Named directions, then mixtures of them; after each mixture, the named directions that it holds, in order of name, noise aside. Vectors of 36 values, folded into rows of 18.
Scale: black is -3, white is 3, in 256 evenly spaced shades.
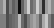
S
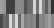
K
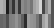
K, S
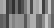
K, S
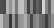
K, S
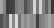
K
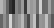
K, S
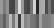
K, S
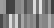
K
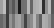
K, S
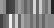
K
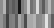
S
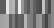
K, S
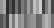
K, S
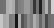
K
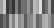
K, S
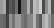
K, S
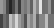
K, S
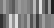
K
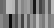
K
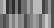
K, S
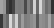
K
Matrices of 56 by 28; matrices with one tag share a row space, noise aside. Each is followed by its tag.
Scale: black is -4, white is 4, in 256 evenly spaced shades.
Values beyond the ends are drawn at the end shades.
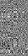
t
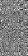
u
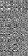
t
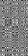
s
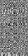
t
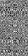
t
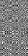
s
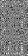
u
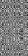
u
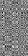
s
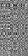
t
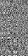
t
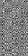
s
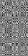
s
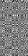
s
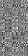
s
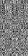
s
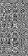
t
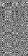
s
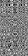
t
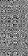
t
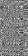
u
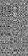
t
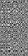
t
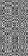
s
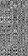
t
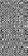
u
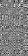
u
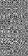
t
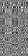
s
